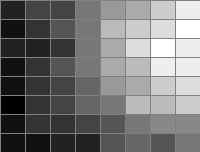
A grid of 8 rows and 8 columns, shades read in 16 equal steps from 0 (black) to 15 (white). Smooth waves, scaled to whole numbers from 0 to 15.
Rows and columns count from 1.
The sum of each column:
9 22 30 46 66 80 90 97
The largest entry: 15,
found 2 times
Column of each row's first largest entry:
8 8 7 7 8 8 7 8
